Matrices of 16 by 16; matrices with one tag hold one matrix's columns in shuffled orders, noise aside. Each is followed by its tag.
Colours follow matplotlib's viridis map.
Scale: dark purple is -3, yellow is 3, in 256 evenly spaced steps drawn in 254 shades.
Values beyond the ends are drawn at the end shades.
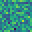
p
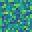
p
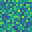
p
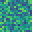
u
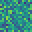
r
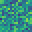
u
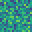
u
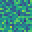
u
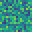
u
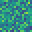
r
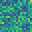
u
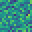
r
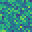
r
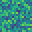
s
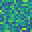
r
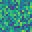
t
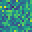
t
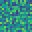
u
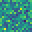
p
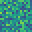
s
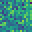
t
